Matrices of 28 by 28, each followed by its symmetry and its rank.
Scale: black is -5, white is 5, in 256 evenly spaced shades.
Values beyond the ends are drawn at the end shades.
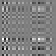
neither, rank one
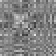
symmetric, rank three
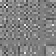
symmetric, rank three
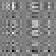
neither, rank two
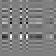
neither, rank one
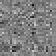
neither, rank five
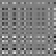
neither, rank one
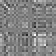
symmetric, rank three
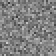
neither, full rank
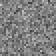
neither, full rank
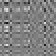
neither, rank two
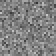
neither, full rank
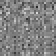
neither, rank five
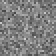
neither, full rank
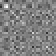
symmetric, rank three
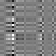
neither, rank one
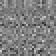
neither, rank five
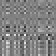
neither, rank two
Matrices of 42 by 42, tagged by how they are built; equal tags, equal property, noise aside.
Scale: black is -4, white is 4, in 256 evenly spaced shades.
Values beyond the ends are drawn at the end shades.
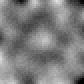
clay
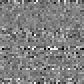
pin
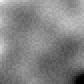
clay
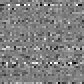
pin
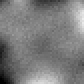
clay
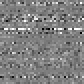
pin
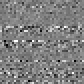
pin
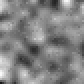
clay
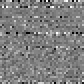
pin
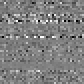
pin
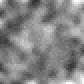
clay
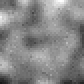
clay
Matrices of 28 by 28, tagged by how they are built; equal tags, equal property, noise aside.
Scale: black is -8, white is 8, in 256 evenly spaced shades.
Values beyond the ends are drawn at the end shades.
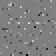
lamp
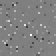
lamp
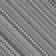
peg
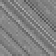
peg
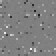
lamp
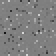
lamp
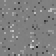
lamp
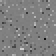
lamp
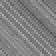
peg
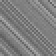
peg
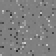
lamp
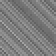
peg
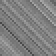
peg
